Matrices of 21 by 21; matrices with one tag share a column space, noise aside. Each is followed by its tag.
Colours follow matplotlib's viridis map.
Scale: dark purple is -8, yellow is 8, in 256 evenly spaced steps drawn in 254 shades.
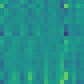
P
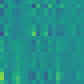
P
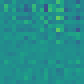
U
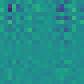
U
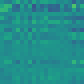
U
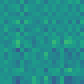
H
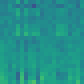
P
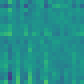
P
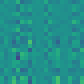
H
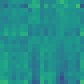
P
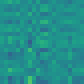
H
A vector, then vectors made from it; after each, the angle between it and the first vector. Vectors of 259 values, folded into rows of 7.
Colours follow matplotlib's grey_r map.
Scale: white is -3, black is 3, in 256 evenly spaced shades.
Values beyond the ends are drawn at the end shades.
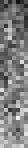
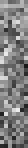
partly opposed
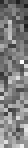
nearly parallel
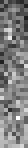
nearly parallel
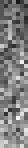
nearly parallel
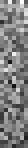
partly opposed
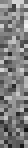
partly opposed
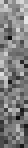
nearly opposite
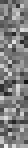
orthogonal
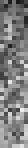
nearly parallel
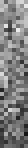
nearly opposite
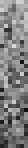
nearly opposite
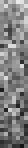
nearly opposite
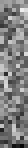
partly opposed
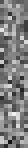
orthogonal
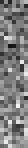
partly aligned
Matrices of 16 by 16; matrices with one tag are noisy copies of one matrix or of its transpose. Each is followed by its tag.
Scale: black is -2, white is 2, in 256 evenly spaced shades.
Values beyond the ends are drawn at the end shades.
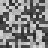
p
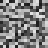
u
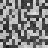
u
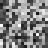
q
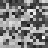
q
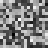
p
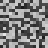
u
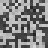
p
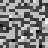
u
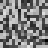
u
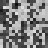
q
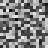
u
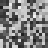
q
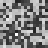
p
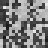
q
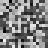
p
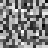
u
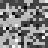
q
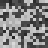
q
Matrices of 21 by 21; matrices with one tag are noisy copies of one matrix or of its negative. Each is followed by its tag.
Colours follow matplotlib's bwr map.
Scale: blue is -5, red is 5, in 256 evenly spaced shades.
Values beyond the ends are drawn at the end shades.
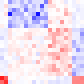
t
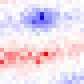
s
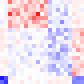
t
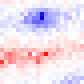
s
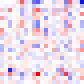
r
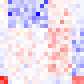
t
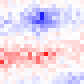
s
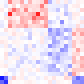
t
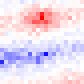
s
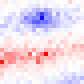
s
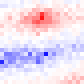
s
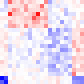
t
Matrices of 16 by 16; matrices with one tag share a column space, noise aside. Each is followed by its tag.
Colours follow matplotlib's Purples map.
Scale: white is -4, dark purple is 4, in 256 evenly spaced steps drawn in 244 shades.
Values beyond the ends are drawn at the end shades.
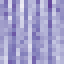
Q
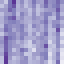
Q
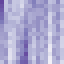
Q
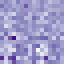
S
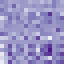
S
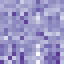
S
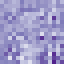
S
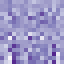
S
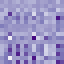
S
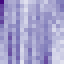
Q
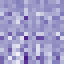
S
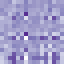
S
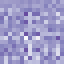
S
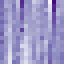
Q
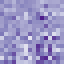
S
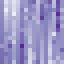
Q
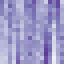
Q
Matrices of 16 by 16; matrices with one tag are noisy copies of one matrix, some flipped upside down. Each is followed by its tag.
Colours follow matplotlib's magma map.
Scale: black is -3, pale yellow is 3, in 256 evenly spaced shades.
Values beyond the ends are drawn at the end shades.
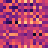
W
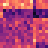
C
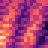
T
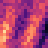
T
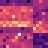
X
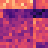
C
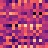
W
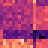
C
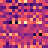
W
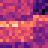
X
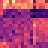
C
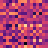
W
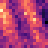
T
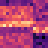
X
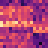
X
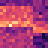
X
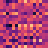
W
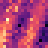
T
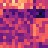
C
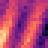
T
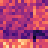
C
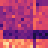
C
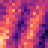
T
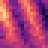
T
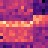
X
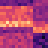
X
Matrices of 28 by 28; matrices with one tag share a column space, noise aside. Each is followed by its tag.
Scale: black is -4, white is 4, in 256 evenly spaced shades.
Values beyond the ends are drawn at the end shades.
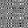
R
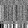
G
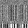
G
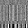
G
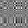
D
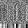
G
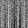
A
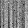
A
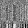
G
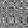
D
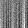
A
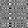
R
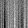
A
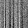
A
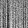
A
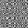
R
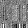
G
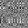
D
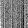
A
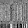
G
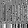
G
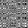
R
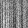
A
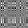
D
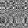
D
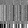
G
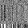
G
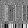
G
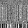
G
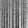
A
